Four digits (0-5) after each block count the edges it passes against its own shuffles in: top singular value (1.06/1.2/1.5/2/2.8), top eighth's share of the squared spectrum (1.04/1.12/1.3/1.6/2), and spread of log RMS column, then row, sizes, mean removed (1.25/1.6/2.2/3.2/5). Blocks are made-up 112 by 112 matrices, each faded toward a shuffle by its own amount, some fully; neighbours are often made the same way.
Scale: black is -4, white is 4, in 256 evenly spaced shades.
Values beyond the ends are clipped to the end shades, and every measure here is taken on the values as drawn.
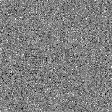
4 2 1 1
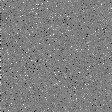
3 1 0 0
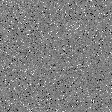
0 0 0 0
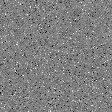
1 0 0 0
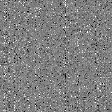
3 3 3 1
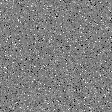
0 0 0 0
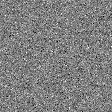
0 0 0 0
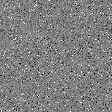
3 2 1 0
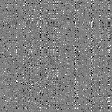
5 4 3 2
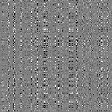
5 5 4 3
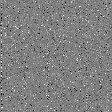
3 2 1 0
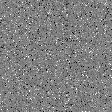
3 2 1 0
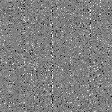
4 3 2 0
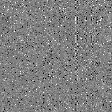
4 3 2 1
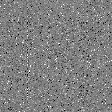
3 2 1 0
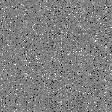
3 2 1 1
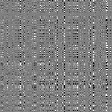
5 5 4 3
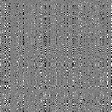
5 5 4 3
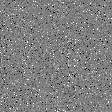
2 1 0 0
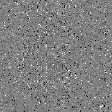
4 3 2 0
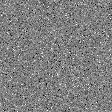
0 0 0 0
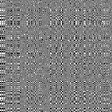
5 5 4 4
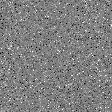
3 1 0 0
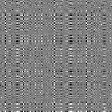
5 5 4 4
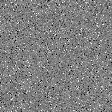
3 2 0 0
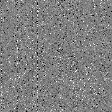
2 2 2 0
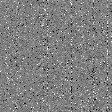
2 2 2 0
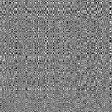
5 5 4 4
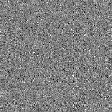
4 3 2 2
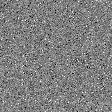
1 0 0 0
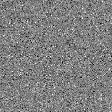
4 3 1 1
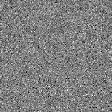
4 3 1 1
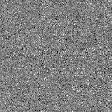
4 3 1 1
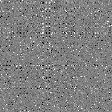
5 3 2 2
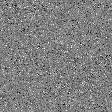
0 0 0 0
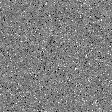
0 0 0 0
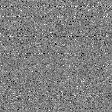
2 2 0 3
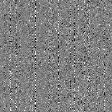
3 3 4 0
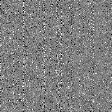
2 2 3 0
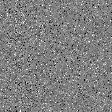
0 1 2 0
